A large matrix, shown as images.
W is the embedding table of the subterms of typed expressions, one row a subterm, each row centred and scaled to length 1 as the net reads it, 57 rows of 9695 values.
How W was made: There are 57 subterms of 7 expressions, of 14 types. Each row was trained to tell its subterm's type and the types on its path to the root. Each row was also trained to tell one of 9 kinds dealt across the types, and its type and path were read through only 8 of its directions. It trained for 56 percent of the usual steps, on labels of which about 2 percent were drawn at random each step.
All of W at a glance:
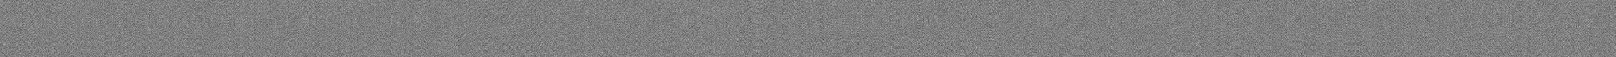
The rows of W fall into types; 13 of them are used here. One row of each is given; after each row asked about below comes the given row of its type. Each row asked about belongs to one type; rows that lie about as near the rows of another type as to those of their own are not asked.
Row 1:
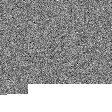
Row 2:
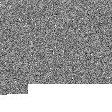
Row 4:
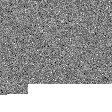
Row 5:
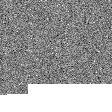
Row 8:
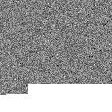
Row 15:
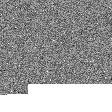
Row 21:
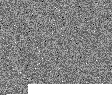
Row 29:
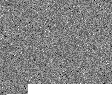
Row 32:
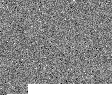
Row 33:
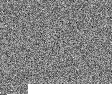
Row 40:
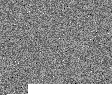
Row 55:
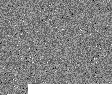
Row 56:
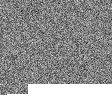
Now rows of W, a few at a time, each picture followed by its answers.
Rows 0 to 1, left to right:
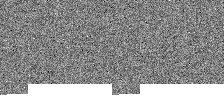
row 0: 55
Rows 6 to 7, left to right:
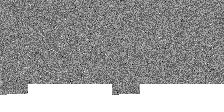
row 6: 2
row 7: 1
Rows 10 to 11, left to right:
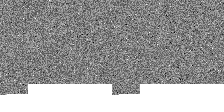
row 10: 1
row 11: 29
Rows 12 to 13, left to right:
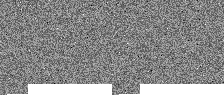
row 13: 40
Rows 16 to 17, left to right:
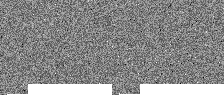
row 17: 15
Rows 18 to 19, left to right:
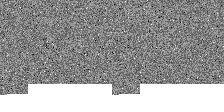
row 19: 21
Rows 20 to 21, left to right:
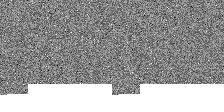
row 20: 5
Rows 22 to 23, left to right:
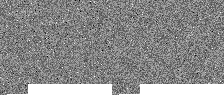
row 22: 4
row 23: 5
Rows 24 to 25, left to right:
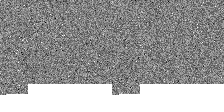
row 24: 21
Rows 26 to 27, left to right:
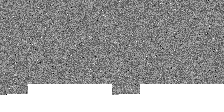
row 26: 55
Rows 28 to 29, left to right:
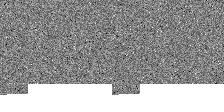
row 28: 5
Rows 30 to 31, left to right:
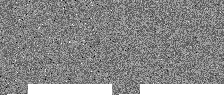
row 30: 40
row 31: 2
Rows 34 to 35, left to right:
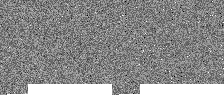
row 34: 55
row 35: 2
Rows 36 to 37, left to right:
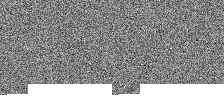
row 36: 15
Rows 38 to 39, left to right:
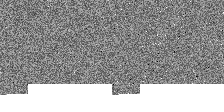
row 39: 33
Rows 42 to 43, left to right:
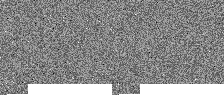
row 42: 29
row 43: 1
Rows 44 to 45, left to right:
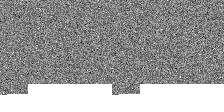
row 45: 1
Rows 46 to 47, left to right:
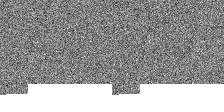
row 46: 55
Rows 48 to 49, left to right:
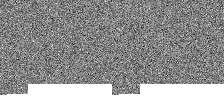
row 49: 21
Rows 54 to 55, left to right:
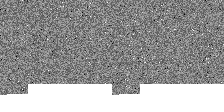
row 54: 33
